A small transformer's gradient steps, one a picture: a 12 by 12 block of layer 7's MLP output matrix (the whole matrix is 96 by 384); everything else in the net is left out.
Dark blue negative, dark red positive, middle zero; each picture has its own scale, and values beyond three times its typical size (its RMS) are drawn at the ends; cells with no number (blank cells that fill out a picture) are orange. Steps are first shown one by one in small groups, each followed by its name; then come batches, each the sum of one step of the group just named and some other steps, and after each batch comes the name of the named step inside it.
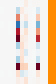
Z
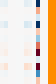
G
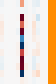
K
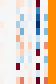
Z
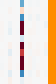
K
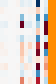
G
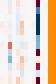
K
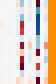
K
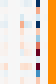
G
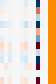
G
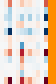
K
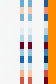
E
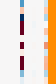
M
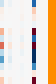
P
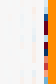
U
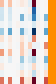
E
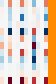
P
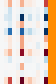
M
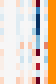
E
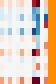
U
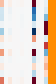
U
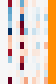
M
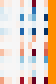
E
